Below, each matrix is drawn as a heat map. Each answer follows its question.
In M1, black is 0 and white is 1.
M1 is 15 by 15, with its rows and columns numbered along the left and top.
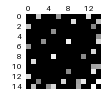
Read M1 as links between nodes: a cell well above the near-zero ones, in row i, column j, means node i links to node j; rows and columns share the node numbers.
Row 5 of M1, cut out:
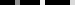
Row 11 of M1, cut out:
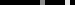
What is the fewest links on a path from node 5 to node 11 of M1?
2
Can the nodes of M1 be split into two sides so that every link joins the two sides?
no
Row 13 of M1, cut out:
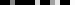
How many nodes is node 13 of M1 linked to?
5
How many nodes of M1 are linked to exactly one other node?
6
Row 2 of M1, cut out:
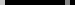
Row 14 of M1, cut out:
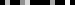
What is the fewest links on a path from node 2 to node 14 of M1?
2
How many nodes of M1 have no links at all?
0
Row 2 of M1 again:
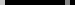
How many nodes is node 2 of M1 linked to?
2
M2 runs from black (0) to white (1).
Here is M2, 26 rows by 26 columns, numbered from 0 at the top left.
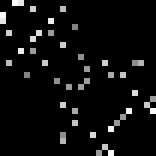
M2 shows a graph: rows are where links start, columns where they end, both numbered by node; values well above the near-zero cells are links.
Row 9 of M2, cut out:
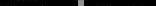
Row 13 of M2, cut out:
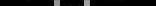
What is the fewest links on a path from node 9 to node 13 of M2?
1
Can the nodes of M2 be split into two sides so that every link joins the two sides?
yes
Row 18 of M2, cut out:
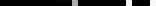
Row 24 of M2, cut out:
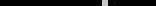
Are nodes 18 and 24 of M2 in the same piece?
no
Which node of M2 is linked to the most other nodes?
node 10
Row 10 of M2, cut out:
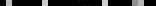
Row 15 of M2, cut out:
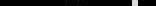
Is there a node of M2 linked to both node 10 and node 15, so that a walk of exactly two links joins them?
yes
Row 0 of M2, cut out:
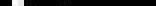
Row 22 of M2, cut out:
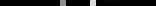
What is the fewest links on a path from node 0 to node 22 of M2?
6
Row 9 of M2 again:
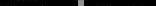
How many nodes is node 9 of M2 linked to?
1
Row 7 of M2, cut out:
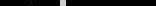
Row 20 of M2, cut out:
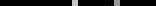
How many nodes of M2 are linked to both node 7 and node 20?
0
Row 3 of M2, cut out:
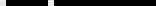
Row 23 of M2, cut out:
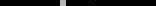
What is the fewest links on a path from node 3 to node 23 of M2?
5
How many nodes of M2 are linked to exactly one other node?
12
